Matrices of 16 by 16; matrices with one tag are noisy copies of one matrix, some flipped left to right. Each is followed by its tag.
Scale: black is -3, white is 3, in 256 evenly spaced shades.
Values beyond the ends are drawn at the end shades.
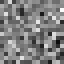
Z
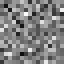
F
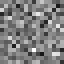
F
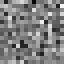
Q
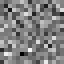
F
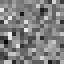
Z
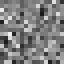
Z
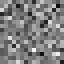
F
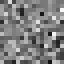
Z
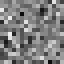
Z
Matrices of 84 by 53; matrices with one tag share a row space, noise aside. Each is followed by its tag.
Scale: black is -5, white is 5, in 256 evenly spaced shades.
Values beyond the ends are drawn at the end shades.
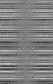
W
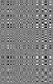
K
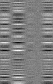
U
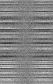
W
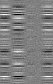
U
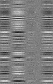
U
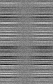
W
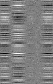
U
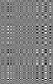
K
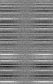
W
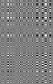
K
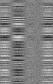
U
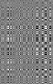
K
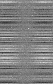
W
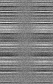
W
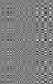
K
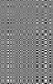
K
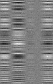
U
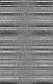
W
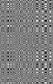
K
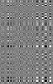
K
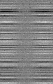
W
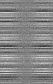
W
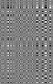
K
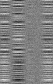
U
